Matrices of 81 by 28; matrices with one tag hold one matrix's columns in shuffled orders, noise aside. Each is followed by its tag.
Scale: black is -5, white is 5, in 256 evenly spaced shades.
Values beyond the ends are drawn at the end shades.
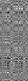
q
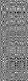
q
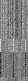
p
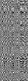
q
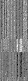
p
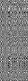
q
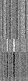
p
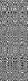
q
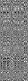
q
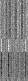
p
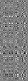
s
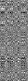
q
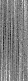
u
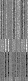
p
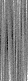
u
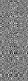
s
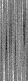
u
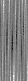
u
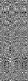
q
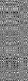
q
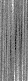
u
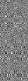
s
